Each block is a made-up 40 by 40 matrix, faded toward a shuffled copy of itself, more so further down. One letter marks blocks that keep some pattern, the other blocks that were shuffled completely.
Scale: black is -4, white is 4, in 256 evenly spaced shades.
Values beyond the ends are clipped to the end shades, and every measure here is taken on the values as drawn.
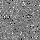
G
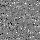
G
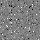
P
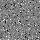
G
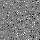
P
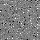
P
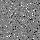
G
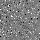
G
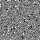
P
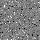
G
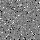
G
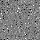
P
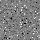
G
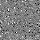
P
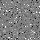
P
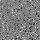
P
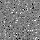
P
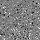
P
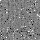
P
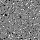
G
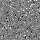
G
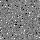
G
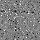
P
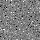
G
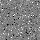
G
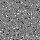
P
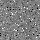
G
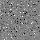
P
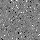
G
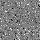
P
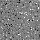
G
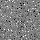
G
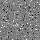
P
